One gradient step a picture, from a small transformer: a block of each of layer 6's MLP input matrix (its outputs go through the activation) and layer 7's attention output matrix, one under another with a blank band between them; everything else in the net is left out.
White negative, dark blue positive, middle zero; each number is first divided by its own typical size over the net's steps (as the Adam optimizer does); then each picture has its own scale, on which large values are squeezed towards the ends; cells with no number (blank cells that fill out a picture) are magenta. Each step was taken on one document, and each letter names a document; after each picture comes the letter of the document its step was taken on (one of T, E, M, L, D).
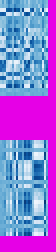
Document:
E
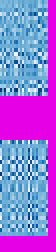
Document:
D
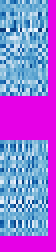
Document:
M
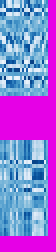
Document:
E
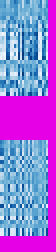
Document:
M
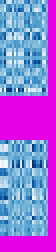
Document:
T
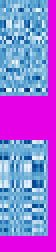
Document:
T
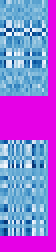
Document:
T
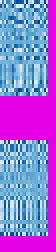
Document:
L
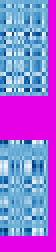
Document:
T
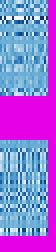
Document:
L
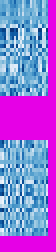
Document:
M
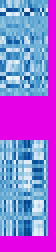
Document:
E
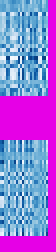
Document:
M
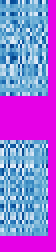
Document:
M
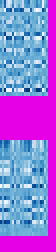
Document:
T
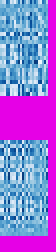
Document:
M
